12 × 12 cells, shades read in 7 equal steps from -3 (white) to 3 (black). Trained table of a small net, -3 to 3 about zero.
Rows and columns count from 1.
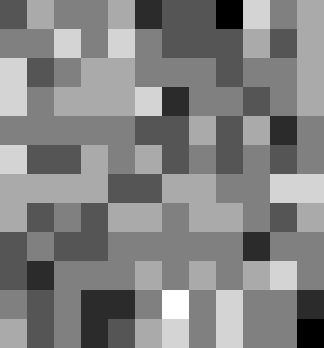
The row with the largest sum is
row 9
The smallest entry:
-3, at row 11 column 7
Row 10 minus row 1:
0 3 0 0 1 -3 -1 -2 -3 1 -2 1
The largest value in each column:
1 2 1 2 2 2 2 1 3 2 2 3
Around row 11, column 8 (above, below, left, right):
-1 0 -3 -2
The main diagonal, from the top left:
1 0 0 -1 0 -1 -1 -1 0 -1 0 3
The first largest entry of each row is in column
9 7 2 7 11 2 5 2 10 2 4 12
